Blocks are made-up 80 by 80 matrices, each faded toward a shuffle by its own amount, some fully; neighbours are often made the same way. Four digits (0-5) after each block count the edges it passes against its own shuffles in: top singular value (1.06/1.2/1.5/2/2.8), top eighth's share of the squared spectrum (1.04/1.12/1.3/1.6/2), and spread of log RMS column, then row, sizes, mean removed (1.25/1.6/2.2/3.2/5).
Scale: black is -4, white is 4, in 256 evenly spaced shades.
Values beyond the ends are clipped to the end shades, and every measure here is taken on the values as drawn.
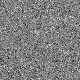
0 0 0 1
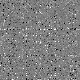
2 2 2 2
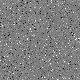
0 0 0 0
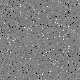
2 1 0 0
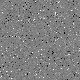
0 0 0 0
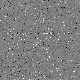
2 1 0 0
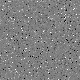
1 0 0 0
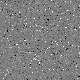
0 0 0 0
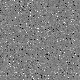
0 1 1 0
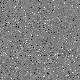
1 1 0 0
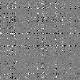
3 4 3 3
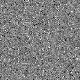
3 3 1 1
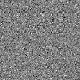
3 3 1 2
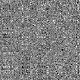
4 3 2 2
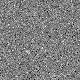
1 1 0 0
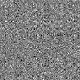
4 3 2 1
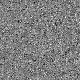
2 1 0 0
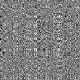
4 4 3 2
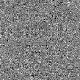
3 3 1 1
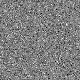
2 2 0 0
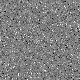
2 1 0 0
